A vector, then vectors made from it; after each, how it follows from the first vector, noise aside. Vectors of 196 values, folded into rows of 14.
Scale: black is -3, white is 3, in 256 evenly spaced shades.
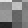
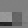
partly zeroed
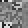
sign-scrambled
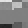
partly zeroed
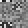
sign-scrambled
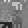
partly zeroed
